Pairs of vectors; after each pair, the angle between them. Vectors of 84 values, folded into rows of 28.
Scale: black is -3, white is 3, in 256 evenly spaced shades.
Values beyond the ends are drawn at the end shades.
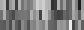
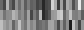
nearly opposite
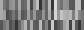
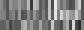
nearly parallel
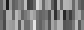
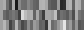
orthogonal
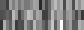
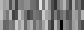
nearly opposite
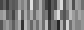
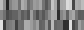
orthogonal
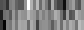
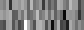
orthogonal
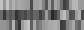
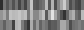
nearly opposite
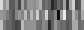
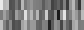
nearly parallel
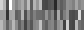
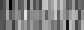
nearly opposite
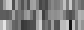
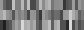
nearly opposite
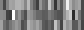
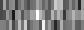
partly opposed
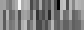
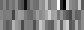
partly opposed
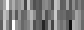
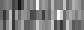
partly opposed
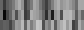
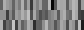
orthogonal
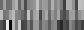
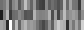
partly opposed
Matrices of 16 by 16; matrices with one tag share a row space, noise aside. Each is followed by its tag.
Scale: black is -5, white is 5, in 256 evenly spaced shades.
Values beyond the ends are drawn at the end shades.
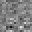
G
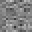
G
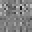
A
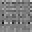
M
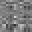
G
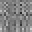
A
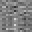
G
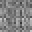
A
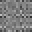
A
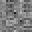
G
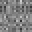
A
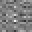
G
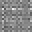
M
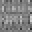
M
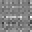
M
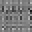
M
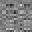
G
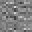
G
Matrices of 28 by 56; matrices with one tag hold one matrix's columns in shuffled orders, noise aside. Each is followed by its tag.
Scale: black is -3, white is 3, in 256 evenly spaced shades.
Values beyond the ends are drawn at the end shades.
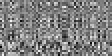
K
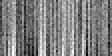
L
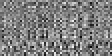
K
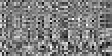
K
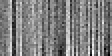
L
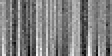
L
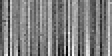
L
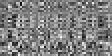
K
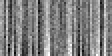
L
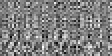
K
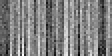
L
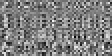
K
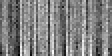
L
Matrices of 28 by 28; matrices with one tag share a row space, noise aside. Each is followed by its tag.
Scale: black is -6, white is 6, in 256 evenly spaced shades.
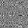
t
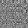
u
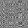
t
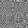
u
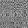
u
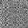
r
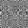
r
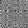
r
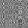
t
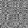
r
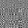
t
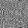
t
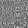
u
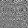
u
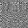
r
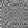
r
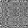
r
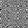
r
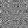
r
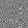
t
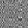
t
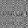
u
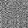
r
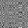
t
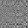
u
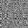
r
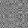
t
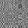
t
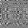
r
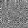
r
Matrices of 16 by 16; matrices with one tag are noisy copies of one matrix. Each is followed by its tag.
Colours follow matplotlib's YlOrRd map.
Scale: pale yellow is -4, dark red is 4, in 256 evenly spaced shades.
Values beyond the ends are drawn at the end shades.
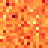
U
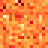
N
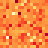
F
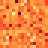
F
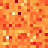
F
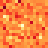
N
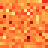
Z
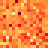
F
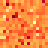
U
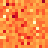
U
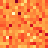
F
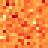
U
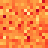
Z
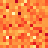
F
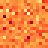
Z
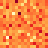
F
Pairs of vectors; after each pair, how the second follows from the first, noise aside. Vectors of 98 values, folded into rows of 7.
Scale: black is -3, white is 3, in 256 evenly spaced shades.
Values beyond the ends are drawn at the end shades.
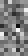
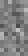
shrunk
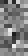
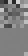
partly zeroed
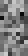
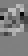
partly zeroed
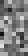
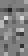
partly zeroed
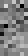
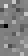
partly zeroed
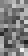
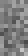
shrunk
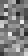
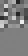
partly zeroed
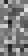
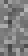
shrunk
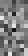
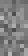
shrunk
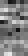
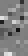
partly zeroed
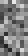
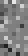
partly zeroed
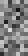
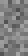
shrunk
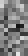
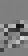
partly zeroed
